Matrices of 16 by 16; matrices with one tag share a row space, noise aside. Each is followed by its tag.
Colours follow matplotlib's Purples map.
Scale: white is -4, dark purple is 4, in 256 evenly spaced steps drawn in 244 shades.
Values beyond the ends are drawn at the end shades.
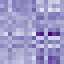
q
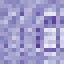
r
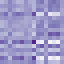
q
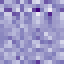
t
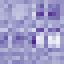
q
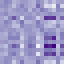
r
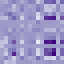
r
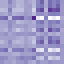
q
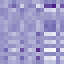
r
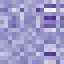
r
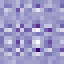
t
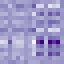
q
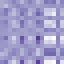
r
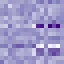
q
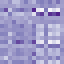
q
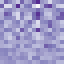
t
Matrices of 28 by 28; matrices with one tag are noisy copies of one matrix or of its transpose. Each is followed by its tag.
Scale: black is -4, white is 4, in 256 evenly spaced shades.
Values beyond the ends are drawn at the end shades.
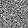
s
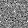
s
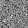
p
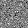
p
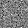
s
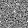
s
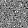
p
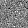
p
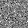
s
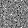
s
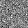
p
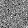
p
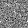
s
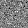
p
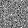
s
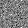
s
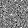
s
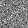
p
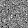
p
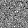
p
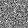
s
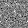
s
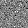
p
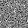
s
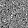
p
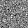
p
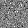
p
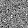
p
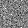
s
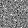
s
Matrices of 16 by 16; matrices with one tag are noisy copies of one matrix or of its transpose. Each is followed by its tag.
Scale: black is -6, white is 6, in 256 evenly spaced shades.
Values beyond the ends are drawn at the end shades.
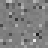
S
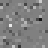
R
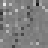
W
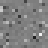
S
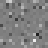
S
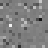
R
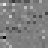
W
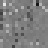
W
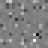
S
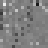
W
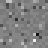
S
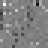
W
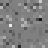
R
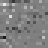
W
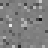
R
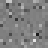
S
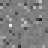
R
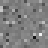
S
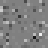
S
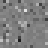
R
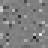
S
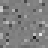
S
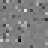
R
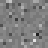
S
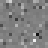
S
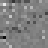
W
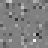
S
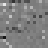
W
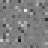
R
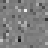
R
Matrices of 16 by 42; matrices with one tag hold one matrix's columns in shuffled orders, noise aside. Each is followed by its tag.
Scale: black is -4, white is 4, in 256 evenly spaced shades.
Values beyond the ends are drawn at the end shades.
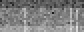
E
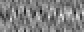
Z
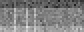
E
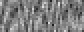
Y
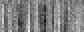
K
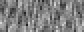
Y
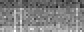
E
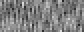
Y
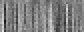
K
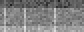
E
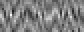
Z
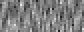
Y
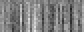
K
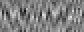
Z
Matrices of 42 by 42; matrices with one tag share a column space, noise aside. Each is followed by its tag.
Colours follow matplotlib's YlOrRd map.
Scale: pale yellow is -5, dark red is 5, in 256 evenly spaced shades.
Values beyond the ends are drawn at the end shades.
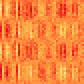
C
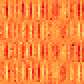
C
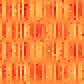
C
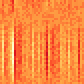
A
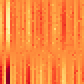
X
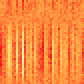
A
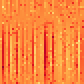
A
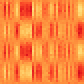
C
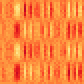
C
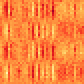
C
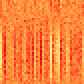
A
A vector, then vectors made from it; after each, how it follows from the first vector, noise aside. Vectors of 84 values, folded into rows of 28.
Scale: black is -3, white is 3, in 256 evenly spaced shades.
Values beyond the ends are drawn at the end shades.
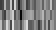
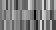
reversed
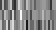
sign-scrambled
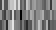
sign-scrambled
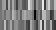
reversed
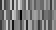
sign-scrambled
